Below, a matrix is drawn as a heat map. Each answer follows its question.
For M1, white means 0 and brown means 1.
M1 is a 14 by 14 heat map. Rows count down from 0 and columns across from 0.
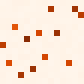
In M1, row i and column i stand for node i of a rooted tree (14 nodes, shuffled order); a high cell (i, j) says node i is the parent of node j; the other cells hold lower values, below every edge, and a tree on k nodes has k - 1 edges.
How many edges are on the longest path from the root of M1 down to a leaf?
6
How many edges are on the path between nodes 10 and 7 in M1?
4
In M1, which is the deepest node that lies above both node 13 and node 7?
5
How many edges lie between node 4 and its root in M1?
4
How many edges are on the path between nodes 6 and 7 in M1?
3
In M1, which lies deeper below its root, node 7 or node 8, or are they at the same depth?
node 7
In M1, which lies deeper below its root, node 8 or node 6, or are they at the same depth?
node 6
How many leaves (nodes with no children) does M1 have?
4
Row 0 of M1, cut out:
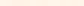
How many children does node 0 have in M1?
0
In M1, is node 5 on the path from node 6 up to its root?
yes
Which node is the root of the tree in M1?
10
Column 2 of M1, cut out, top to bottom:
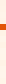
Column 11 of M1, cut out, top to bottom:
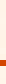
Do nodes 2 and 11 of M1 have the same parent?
no
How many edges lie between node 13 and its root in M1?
6
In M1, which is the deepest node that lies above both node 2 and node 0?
5
